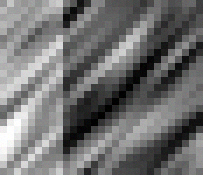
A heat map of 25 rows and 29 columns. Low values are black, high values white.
Grain: diagonal, up to the right. Seam: vertical, 30% of the way across, the left part higher. Histogram: bell-shaped.
